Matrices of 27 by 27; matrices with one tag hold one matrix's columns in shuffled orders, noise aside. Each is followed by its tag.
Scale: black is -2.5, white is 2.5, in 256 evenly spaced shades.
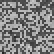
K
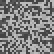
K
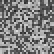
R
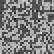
R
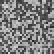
R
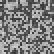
R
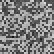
K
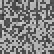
R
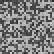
K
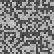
K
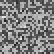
K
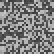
K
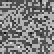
K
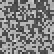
R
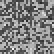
R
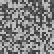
R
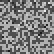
K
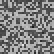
K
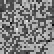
R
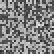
R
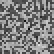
R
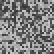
R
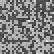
R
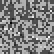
R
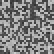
R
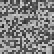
K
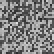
R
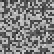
K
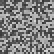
K
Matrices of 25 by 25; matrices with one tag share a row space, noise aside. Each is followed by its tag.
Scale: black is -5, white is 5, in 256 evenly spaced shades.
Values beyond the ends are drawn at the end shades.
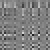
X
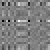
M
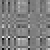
M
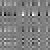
X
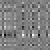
X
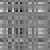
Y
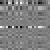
Y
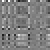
M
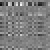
Y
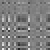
M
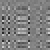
M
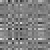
Y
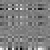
Y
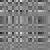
Y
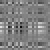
Y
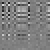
M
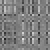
X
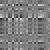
Y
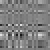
Y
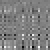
X
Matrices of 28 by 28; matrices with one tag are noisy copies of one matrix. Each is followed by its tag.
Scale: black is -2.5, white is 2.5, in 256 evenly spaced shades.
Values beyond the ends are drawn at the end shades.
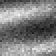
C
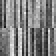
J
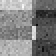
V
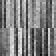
J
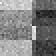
V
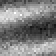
C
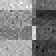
V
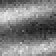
C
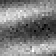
C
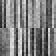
J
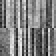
J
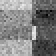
V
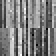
J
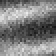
C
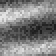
C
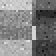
V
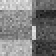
V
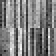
J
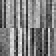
J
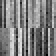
J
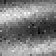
C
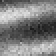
C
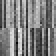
J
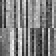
J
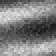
C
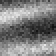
C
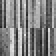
J
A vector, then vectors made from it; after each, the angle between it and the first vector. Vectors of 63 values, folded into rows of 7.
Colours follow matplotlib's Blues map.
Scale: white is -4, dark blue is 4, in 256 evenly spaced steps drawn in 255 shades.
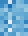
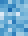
partly aligned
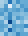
nearly opposite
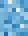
orthogonal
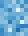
orthogonal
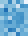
partly opposed
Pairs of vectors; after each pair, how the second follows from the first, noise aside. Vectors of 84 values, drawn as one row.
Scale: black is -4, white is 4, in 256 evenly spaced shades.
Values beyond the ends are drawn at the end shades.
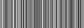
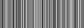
negated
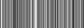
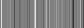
partly zeroed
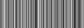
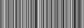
copied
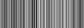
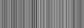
shrunk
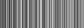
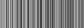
negated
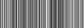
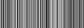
negated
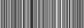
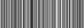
copied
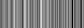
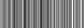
negated
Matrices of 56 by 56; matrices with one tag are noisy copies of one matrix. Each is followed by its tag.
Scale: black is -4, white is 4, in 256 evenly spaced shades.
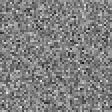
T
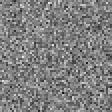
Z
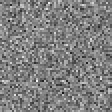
Z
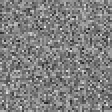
T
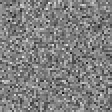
Z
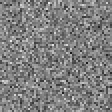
Z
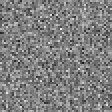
T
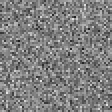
T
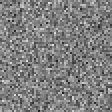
Z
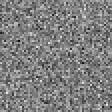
T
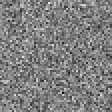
Z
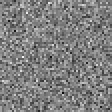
Z
